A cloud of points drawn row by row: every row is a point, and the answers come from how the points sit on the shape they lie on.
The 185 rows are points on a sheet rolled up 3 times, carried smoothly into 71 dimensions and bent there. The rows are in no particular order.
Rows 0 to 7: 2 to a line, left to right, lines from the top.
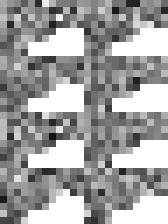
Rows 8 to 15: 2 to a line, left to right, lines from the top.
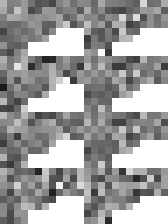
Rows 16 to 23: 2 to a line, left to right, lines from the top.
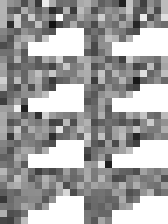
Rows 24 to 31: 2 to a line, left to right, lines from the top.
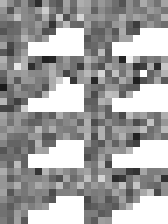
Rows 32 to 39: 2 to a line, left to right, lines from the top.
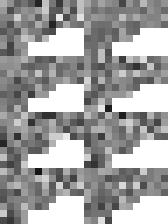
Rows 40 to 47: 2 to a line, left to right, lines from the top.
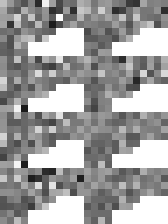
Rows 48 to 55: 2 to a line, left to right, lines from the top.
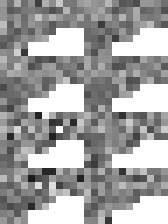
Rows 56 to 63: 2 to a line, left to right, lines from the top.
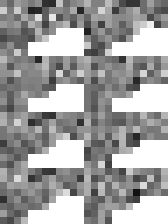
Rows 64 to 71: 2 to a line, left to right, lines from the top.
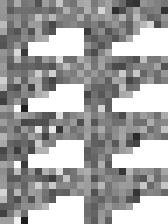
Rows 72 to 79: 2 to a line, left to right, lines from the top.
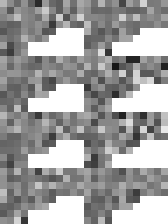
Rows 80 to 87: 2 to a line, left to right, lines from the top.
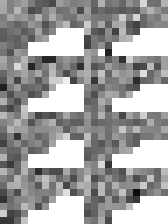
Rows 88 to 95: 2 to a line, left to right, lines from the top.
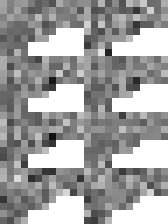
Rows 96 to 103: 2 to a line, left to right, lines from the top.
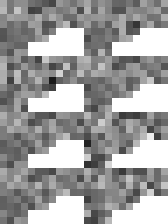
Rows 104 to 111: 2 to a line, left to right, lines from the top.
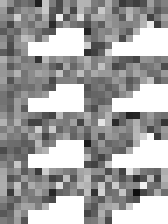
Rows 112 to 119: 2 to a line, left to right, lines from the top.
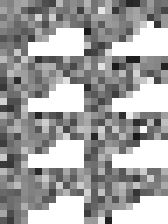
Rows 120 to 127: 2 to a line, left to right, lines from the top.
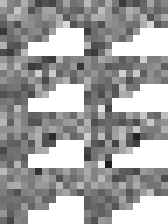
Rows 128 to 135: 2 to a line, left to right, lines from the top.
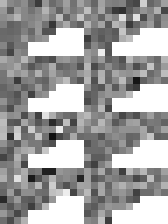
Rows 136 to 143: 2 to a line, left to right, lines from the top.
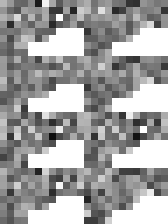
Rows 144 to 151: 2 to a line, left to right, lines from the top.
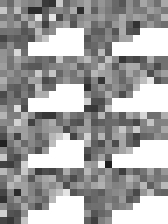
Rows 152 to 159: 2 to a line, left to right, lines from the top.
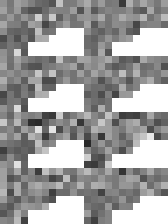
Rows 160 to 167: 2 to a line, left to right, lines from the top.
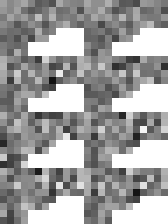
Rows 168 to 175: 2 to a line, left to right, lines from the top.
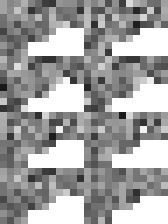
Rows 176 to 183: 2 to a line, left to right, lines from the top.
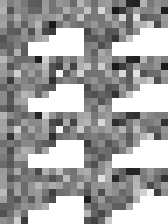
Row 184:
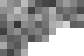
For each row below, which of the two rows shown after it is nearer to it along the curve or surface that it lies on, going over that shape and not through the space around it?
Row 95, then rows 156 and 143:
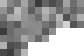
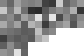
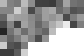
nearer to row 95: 143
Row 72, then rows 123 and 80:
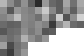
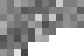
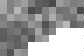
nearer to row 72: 80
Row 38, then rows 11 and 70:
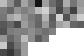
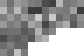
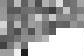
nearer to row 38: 11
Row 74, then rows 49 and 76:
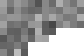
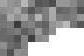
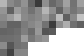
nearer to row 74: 49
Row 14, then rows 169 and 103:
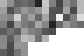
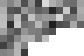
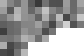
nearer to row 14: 103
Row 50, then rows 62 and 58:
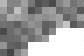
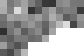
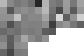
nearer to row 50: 58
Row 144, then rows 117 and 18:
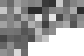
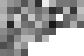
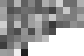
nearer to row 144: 18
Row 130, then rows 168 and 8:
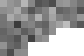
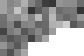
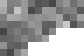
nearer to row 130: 8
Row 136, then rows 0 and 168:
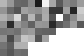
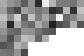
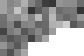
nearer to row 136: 0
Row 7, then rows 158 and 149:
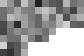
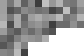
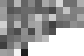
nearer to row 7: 158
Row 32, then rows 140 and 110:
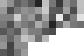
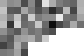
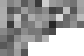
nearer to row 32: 110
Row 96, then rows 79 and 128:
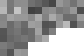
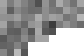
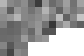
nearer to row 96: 79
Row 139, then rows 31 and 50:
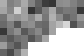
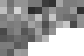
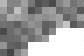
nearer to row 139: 31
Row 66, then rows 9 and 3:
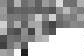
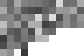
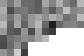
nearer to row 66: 9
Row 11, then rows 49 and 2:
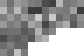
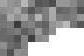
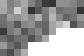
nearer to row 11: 2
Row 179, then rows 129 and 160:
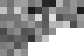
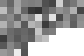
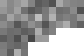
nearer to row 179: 129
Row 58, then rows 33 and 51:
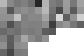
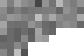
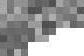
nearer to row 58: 33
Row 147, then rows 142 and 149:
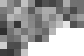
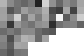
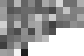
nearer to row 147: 142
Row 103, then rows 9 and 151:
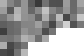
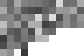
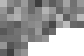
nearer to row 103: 151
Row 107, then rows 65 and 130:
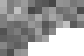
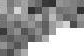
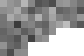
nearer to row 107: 130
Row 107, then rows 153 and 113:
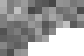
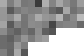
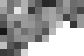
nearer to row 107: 153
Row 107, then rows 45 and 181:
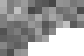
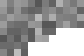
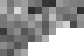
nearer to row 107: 45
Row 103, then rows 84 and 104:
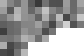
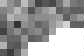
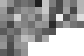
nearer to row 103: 84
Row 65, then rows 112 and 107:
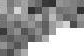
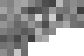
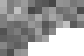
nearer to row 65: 112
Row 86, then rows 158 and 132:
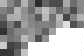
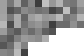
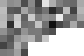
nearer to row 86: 158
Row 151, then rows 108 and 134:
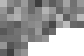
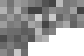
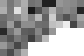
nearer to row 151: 108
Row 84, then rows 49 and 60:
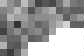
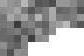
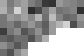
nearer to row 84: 60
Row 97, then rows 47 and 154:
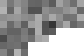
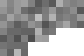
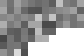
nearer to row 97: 47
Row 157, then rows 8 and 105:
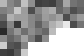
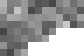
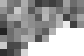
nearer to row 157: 105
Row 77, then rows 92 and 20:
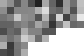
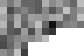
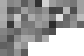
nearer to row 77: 20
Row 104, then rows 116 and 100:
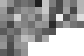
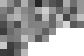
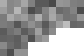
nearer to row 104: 116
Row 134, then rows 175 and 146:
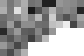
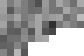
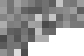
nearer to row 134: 146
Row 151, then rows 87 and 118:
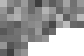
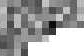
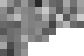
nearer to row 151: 118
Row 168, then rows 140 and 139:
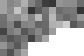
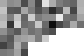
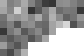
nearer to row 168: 139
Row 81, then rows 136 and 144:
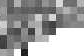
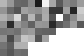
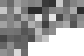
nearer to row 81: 144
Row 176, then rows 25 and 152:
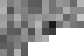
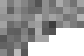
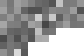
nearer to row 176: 25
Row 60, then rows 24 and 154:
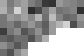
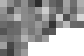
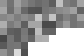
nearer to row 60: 154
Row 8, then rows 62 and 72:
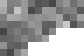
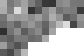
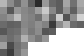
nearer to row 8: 72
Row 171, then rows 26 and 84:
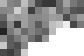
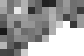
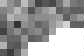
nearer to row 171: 26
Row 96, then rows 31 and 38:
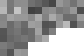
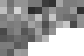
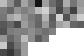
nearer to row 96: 31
